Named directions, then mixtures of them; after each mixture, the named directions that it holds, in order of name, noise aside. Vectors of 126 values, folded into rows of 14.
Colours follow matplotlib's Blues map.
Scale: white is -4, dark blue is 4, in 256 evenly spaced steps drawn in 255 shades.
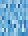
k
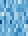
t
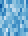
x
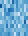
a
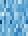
t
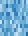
t, x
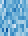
k, x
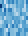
a, x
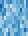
x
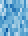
x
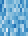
k, x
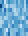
a, x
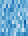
a, k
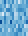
t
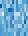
a, t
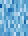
a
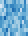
x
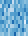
a, k
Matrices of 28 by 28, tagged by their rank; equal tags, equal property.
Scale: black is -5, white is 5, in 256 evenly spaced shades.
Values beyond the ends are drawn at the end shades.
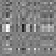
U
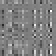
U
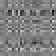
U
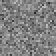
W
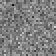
W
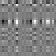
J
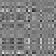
U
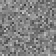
W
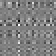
U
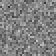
W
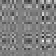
U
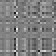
U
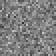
W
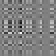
J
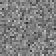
W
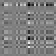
J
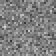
W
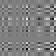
J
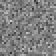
W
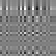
J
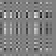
J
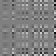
J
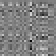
U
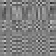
U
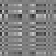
J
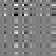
J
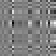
J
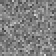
W
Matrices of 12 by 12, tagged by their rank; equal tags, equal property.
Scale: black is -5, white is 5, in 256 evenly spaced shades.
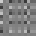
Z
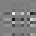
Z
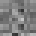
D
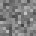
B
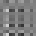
Z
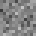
B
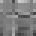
D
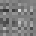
D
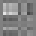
Z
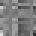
D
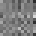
D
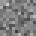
B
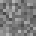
B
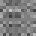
D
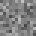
B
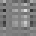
Z
